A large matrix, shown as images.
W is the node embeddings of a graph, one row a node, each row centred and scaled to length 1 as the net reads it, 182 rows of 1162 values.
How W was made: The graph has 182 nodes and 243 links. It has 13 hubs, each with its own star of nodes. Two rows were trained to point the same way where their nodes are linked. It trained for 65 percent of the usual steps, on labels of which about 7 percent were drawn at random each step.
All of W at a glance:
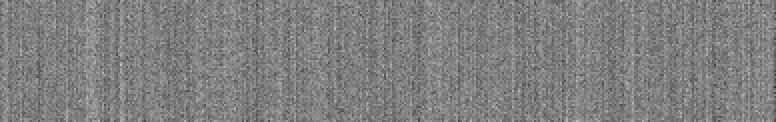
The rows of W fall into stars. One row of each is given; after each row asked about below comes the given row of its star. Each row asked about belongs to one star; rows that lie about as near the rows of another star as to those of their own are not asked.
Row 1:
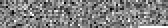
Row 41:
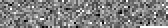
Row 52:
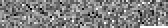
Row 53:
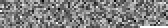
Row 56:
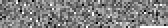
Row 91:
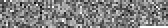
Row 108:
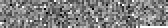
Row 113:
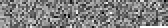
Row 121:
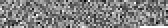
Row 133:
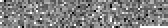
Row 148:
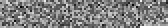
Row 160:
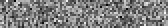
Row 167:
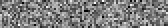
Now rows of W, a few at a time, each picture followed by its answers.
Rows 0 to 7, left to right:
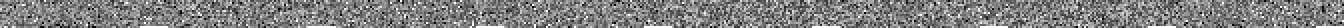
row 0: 113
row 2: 108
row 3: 52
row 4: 108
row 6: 91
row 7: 160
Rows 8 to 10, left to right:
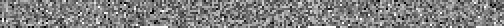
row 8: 160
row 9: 91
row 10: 91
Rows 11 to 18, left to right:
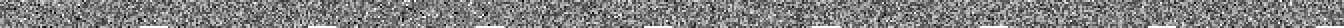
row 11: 133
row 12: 148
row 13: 121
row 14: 113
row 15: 133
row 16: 1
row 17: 52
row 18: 167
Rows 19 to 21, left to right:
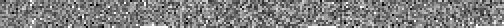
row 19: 53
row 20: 113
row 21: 133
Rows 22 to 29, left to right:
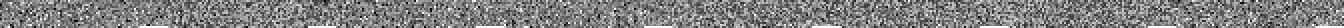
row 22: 56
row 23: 52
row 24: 133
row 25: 148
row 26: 121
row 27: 160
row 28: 113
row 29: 1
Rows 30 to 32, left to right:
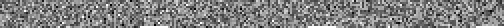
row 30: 53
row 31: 121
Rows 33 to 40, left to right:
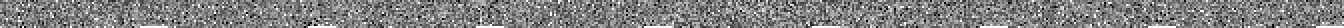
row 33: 148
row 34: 108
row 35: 108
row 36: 108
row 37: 160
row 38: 41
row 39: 160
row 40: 53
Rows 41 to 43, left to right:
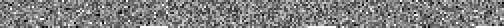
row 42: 1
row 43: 1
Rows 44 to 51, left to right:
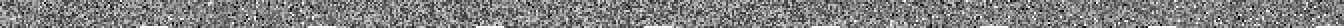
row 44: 113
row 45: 121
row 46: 41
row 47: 52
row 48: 56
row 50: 167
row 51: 121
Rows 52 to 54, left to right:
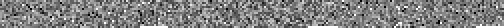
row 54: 41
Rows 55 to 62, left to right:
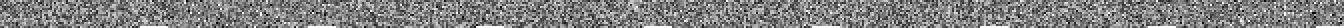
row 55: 91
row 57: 160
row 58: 1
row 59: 91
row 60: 108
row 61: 56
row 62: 160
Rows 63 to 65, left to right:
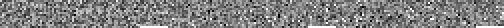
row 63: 133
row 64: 91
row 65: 148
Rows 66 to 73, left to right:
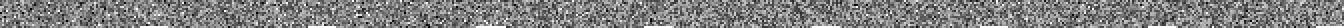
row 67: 108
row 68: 1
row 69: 160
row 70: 121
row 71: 41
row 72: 52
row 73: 1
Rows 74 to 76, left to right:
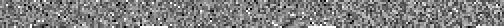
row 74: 52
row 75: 52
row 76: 52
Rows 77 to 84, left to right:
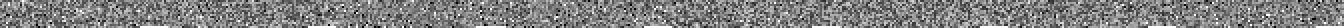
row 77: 160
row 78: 41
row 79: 113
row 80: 148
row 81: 160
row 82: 167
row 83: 167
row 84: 133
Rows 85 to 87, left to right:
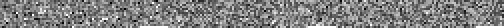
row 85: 91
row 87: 121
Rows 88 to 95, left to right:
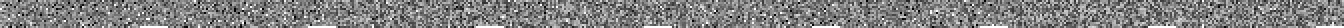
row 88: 113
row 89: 41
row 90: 1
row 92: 52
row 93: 121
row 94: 52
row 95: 113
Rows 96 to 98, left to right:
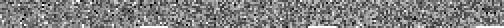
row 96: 121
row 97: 108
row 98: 121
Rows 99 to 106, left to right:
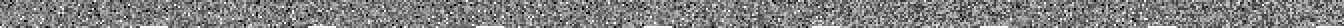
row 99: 41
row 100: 52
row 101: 53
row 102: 167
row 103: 1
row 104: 56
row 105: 133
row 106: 1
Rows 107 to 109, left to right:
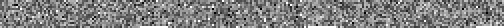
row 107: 41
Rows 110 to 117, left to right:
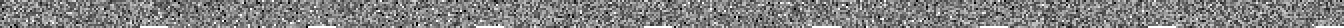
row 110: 91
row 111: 167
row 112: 52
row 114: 121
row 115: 113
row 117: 1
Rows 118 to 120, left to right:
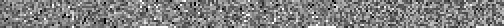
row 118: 91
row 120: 148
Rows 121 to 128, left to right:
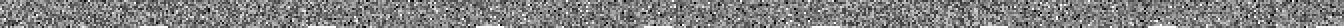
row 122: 52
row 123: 148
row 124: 41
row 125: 133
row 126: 148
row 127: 53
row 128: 41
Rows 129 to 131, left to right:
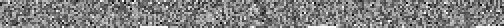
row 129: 148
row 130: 41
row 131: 121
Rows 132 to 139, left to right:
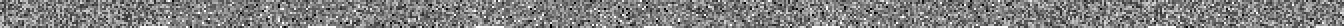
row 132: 133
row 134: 1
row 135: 133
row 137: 160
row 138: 160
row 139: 53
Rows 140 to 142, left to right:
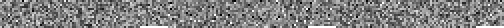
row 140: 167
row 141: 108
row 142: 160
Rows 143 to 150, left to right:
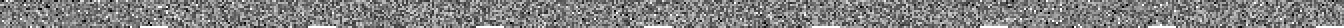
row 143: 41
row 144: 53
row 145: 160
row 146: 148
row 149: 53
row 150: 52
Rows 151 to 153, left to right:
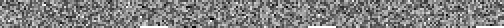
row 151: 1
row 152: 148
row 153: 91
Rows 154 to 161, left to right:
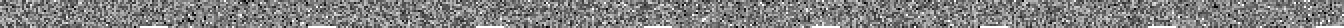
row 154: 113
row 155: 148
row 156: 1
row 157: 133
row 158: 1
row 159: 113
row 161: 56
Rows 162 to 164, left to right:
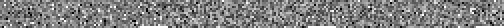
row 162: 91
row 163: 91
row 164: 160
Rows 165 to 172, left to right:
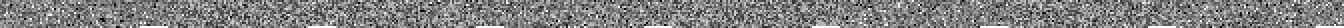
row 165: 56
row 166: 53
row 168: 52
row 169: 53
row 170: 91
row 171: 160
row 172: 91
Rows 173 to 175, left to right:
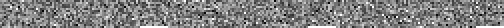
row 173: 148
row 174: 56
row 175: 160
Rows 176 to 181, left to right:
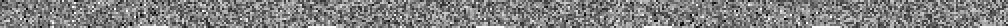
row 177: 1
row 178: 148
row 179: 167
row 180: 148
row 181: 1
